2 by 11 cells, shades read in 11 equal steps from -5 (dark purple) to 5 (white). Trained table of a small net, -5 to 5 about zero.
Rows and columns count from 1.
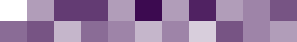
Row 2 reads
-1 -2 2 -1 0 2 0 3 -2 0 1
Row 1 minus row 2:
6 3 -5 -2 1 -7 1 -7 3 0 -3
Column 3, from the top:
-3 2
